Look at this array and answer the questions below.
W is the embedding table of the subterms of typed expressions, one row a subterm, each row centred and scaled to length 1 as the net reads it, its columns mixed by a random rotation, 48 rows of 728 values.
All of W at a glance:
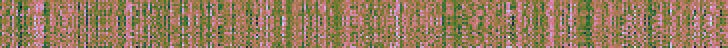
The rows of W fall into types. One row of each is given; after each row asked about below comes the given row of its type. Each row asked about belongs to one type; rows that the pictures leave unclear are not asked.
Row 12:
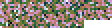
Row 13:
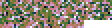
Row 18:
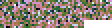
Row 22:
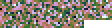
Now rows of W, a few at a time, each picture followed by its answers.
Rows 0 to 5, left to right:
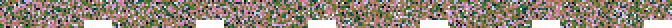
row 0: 18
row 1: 12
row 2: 18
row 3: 13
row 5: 13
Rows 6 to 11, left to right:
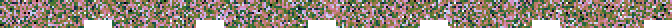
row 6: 18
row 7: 13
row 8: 22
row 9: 12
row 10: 12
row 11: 13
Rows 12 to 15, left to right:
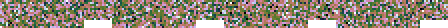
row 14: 13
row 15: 22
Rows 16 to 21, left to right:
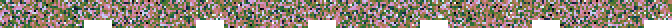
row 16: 22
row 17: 18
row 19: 22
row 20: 13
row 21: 18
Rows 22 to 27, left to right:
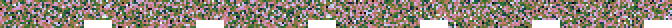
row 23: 18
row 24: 22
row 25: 18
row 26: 12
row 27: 13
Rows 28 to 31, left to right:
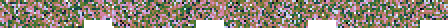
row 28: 12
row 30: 13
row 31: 22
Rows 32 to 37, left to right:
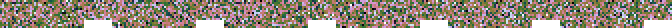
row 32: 12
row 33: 12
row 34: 18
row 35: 18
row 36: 13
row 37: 13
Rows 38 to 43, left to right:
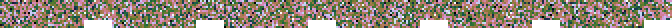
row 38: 18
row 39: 22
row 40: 18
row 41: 13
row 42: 13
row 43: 12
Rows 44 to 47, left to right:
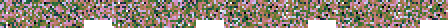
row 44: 12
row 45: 12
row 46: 13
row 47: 13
